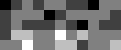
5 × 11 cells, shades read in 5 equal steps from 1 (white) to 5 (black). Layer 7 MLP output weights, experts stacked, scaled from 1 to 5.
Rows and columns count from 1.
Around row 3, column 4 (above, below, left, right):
3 3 4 4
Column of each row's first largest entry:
1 5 8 1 8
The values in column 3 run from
1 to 4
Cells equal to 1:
2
